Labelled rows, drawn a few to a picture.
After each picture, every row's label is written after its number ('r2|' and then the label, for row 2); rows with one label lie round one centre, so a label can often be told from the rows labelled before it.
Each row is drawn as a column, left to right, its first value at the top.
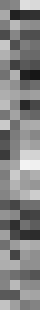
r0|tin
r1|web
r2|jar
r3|jar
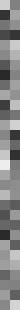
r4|jar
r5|tin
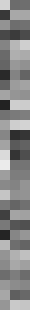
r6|jar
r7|tin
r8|tin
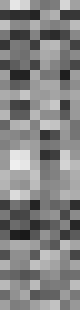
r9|web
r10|jar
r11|jar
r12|web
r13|tin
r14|tin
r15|jar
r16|web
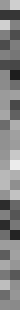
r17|web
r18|jar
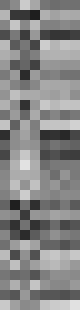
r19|tin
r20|web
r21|jar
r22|web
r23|tin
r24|tin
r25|tin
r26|tin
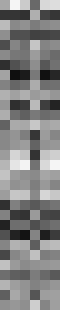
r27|web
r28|jar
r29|jar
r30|tin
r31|jar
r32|jar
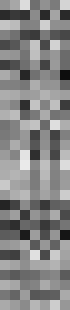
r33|web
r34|web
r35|jar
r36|tin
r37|web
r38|tin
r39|jar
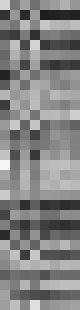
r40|jar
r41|tin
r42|web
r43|tin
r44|web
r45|web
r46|web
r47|web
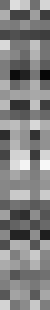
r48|tin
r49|jar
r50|jar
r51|tin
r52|jar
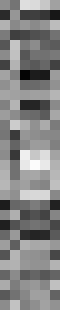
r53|web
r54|tin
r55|jar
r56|jar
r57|jar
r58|web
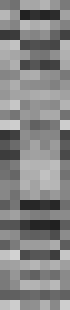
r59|tin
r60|tin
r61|web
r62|web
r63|web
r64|web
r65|tin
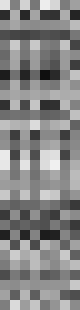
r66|jar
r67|tin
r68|jar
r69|tin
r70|jar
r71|jar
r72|tin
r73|web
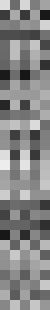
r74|jar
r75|tin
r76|jar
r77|tin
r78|web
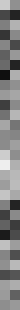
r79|jar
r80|web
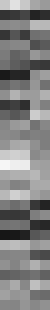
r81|jar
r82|jar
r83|jar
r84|web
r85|web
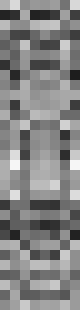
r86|web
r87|jar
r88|tin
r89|web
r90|web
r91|web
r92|tin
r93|jar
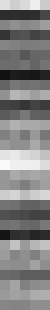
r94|jar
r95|jar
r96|jar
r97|jar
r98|jar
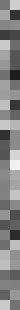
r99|tin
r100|jar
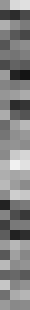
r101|web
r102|jar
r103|jar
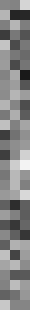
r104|tin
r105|web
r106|jar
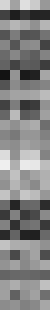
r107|jar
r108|web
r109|jar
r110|jar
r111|web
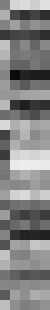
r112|tin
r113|jar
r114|jar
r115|jar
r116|jar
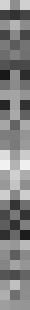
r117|jar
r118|web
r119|jar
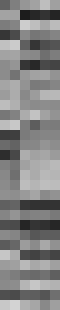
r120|tin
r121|tin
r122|web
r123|web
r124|web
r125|web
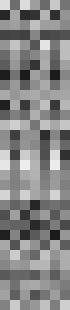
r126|jar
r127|tin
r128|jar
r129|web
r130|tin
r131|jar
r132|tin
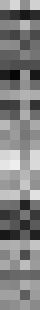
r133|jar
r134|jar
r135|web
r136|jar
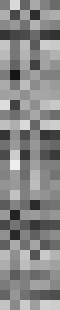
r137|tin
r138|jar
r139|tin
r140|web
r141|tin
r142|tin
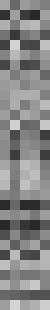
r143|web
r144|tin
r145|web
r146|web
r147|tin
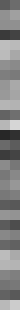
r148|tin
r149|tin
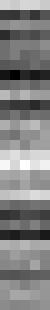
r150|jar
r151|jar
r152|jar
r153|jar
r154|jar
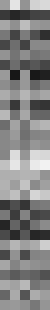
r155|web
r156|jar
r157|web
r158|jar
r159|jar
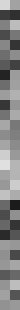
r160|jar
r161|web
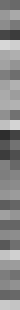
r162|tin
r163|tin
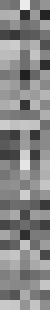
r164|tin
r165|tin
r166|jar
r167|tin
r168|web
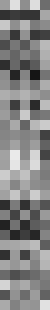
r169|web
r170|jar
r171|web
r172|jar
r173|tin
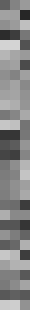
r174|tin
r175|tin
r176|web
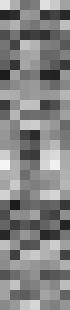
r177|jar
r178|web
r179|tin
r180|tin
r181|jar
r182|jar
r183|web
